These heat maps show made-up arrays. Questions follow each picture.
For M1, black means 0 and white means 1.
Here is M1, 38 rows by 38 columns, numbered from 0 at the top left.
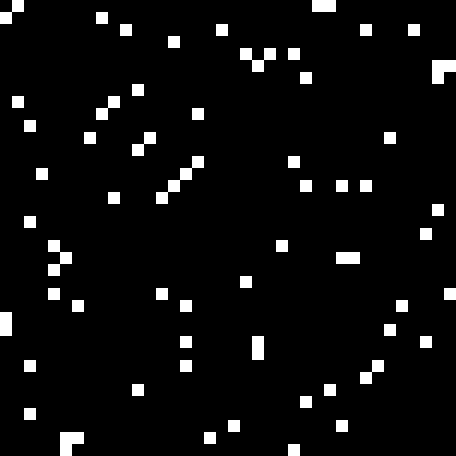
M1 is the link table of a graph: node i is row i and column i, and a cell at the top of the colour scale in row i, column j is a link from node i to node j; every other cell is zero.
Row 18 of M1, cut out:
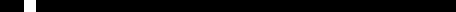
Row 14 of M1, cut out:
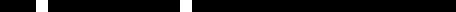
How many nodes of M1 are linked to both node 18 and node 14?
0
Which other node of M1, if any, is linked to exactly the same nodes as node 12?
node 7
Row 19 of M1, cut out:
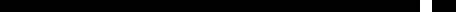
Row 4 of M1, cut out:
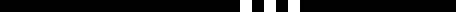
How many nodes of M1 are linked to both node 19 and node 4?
0
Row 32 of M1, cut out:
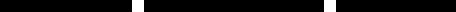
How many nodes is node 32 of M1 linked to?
2
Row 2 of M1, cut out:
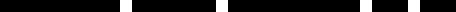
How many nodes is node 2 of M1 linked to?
4
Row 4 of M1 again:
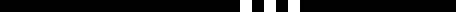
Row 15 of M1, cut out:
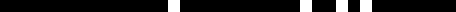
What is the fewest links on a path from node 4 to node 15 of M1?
6
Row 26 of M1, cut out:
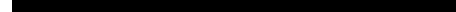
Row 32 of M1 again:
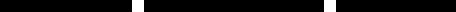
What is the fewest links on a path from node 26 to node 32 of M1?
3
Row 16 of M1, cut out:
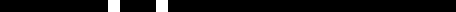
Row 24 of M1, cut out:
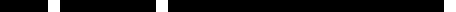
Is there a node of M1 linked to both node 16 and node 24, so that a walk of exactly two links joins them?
yes
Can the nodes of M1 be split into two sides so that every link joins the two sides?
no
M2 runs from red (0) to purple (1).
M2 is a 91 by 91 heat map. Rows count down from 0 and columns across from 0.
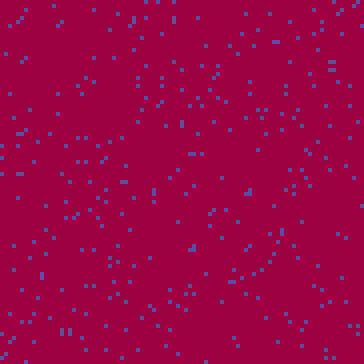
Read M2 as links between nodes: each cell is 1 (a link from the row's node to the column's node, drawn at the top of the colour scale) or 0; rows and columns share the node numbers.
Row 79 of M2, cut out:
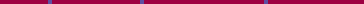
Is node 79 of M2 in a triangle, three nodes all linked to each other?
no
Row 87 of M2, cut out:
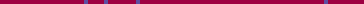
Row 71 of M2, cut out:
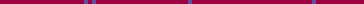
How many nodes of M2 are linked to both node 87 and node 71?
1
